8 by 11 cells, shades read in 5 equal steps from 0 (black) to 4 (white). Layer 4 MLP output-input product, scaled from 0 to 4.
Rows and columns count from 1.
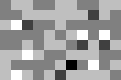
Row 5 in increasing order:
1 1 2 2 2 2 3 3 3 3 3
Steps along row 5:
same up down up same down down up down up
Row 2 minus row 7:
-1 0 1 1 1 0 3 1 -3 1 -1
